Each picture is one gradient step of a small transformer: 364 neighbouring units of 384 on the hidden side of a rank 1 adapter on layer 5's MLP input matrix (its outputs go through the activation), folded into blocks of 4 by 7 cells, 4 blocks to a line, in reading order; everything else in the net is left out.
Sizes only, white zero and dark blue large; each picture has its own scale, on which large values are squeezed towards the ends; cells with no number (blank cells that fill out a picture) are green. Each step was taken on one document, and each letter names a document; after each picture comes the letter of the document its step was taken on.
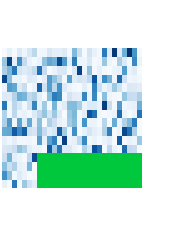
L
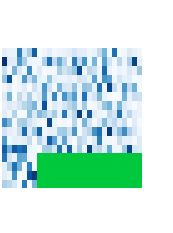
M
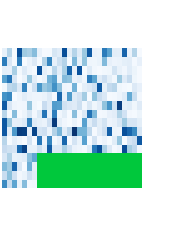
L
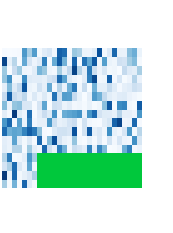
L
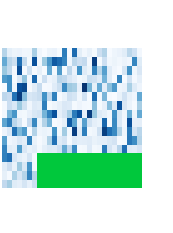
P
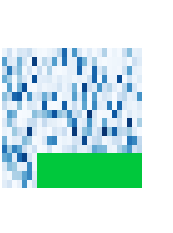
P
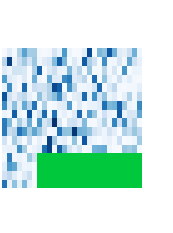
L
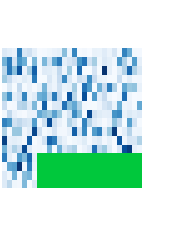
M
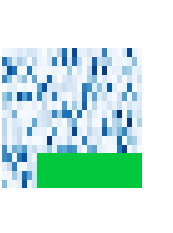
P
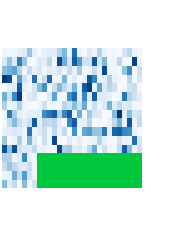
P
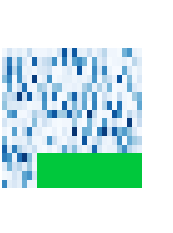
P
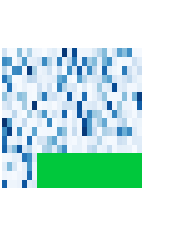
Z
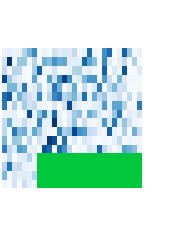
L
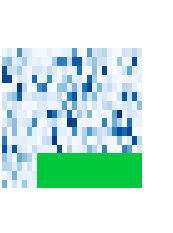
P
